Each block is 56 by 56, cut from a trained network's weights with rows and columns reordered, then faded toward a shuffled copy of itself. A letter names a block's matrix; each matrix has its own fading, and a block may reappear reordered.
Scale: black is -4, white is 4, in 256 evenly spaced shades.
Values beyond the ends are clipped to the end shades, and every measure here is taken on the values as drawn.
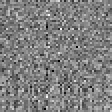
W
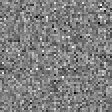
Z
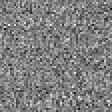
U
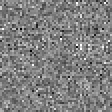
Z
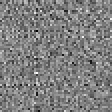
W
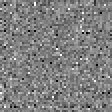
Z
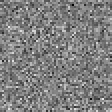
U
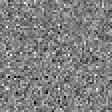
Z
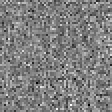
U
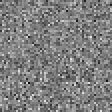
U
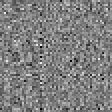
W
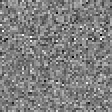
Z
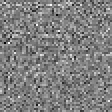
U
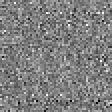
Z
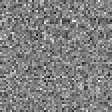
U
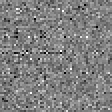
Z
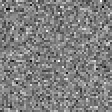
U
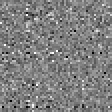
Z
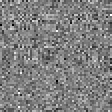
W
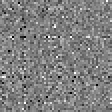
Z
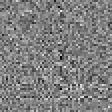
W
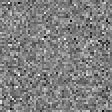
Z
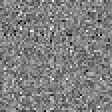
Z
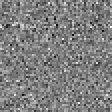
U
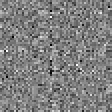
W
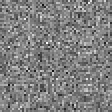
U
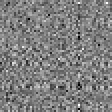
W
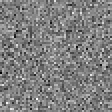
U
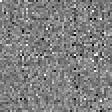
Z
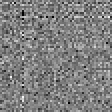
W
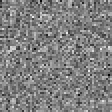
U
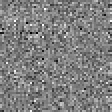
Z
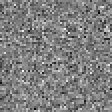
U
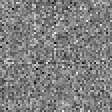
Z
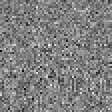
U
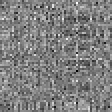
W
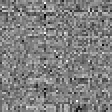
W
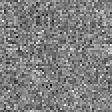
U
